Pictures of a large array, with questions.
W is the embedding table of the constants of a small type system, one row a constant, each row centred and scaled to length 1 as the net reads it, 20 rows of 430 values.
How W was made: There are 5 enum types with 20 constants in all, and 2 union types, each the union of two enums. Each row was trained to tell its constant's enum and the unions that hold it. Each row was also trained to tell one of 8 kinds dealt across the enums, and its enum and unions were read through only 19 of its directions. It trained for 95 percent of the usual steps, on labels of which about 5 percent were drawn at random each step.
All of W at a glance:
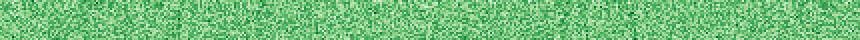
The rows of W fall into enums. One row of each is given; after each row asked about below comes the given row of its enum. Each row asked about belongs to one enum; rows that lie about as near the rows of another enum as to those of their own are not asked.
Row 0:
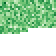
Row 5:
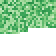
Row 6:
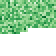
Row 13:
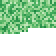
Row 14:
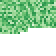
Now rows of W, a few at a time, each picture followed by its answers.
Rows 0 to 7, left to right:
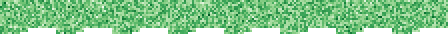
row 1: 6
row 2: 6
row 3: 6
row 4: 0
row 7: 6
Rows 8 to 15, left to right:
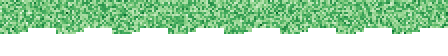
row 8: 5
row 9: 0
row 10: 13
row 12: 6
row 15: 0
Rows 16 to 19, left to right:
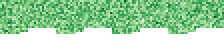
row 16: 13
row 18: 0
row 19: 13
